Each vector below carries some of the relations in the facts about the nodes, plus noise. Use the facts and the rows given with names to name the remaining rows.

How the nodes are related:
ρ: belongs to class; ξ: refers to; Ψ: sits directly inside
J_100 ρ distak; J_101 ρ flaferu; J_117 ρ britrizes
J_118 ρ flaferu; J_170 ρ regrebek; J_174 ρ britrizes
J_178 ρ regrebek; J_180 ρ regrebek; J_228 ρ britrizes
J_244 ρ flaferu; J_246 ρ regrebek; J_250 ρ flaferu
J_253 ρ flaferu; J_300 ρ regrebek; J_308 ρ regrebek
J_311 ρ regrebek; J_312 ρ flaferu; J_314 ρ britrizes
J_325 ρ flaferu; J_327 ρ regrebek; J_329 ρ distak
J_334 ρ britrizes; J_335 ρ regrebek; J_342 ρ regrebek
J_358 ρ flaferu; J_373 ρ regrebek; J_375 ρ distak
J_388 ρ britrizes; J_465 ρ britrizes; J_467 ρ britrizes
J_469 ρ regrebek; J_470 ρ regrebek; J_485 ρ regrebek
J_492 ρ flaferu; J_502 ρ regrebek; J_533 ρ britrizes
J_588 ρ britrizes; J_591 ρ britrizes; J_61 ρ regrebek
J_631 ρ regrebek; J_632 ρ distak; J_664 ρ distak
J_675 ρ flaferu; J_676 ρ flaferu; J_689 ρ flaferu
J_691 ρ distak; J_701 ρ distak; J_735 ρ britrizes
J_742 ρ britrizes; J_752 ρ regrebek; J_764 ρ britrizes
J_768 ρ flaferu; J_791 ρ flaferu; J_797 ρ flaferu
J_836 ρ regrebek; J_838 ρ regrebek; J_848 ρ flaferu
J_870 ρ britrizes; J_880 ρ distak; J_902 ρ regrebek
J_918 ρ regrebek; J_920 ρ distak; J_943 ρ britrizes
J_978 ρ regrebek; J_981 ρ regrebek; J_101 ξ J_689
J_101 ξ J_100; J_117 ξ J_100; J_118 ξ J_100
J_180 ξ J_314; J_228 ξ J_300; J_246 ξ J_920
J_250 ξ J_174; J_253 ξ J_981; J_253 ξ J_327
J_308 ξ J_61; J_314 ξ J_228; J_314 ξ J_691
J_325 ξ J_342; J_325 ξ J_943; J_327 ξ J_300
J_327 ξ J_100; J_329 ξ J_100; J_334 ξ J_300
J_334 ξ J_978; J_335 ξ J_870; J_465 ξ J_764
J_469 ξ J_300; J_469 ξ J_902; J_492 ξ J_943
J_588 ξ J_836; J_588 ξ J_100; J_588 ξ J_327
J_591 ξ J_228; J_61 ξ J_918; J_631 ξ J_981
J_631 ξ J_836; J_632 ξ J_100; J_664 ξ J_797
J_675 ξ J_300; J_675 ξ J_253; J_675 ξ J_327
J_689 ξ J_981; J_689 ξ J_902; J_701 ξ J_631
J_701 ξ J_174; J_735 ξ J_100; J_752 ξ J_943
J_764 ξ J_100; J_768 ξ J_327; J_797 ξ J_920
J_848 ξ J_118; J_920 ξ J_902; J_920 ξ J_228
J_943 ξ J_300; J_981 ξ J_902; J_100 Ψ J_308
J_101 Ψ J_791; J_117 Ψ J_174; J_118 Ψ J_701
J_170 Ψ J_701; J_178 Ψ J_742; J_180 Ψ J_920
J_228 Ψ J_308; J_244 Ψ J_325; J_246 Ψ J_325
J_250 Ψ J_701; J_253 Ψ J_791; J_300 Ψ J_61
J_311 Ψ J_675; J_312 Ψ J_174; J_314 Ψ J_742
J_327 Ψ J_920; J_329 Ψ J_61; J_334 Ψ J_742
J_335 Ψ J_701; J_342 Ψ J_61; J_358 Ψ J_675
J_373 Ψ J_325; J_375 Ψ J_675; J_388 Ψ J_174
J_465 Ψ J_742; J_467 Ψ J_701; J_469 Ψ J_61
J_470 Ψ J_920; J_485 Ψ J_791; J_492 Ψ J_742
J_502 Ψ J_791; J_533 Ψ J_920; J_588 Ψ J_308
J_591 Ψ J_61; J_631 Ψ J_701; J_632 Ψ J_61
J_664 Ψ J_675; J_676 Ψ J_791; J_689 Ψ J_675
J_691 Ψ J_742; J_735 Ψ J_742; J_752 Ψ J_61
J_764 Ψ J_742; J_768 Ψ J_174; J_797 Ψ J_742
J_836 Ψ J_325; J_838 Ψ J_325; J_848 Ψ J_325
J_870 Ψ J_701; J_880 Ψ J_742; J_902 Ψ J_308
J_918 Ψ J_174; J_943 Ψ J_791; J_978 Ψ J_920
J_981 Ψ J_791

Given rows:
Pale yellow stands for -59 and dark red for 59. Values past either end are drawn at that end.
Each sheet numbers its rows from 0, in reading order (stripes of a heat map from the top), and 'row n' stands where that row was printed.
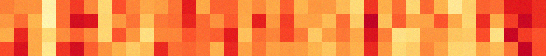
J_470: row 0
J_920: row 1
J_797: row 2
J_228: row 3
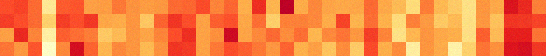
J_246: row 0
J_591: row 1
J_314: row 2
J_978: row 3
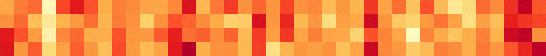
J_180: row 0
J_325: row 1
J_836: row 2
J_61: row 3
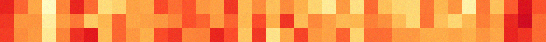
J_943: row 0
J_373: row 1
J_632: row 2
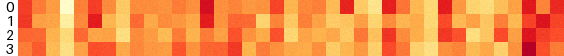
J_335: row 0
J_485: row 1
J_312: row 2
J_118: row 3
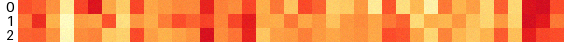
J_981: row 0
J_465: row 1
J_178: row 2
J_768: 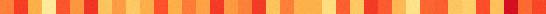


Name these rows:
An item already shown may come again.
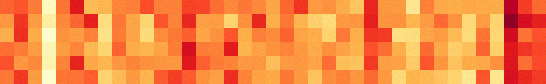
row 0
J_631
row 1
J_675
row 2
J_492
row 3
J_178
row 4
J_170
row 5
J_334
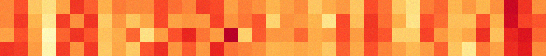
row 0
J_118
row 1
J_768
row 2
J_691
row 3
J_117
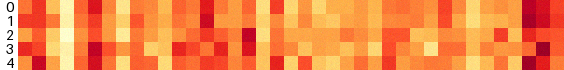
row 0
J_375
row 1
J_311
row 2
J_880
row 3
J_100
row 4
J_664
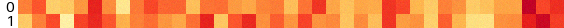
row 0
J_250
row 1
J_180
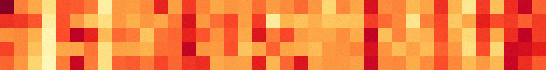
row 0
J_174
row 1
J_918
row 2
J_920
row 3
J_742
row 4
J_701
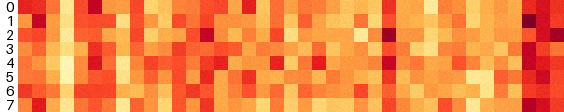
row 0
J_902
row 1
J_689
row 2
J_308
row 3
J_118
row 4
J_701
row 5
J_533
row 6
J_591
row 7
J_358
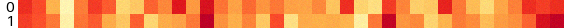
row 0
J_870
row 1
J_308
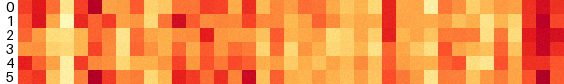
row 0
J_902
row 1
J_588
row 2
J_791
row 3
J_676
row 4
J_388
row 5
J_100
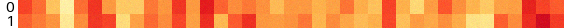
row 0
J_467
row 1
J_533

